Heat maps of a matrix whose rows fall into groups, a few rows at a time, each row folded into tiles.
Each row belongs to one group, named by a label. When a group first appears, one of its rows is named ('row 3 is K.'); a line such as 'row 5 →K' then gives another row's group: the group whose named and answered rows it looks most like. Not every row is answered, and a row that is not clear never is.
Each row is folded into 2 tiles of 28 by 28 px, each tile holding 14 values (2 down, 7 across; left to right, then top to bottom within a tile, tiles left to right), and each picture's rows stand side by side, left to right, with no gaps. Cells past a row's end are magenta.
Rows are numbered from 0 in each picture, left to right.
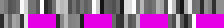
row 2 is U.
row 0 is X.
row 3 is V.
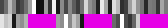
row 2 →V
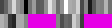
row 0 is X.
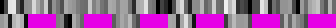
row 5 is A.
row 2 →A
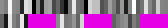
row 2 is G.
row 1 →X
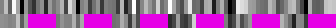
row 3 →V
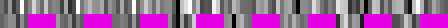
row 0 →G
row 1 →G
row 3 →U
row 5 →A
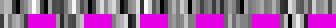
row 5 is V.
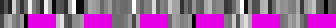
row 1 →X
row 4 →X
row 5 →A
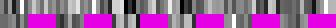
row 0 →G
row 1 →U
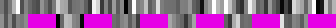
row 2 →G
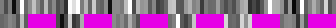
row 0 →G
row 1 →U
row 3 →V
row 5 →G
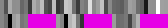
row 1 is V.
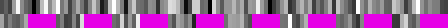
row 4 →A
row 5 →V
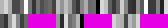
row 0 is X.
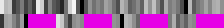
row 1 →X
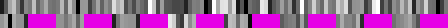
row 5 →G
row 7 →A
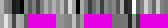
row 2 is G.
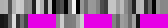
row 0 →U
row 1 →X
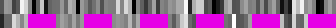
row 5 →U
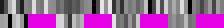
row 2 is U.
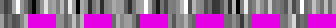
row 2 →A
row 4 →G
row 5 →G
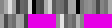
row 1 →X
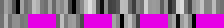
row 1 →A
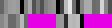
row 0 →X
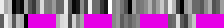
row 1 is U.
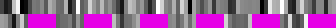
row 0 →X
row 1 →G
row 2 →U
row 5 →V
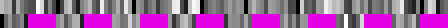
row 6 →V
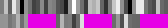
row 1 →X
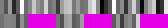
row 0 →G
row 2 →V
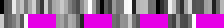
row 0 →U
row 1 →A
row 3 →V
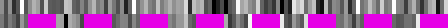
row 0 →G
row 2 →G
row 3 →A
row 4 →U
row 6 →G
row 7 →V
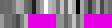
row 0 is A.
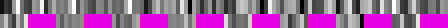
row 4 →U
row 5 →X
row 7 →V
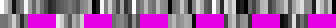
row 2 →G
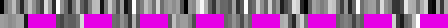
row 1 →V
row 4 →G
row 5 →X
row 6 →G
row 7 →U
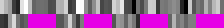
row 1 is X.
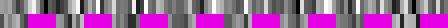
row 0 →A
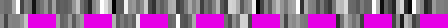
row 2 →U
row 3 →V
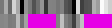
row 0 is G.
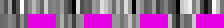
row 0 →G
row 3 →U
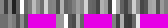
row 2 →V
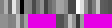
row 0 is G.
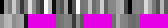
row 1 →G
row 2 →A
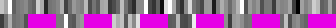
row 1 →V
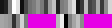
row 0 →X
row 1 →X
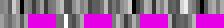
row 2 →X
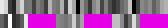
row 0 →V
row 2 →X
